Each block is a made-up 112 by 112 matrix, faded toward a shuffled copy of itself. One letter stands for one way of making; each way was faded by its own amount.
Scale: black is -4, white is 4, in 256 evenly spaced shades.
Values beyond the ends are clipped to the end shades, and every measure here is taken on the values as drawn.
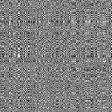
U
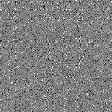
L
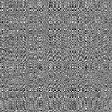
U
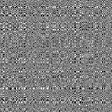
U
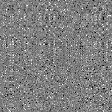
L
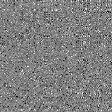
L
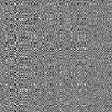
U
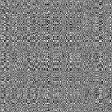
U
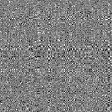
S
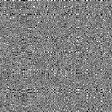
S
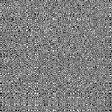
S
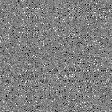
L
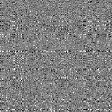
S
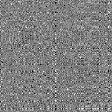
S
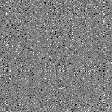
L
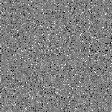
L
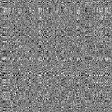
S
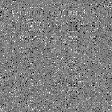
L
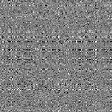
S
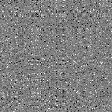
L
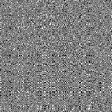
S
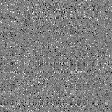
L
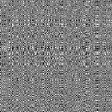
U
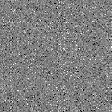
L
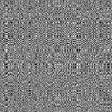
U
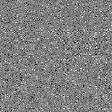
L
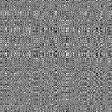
U
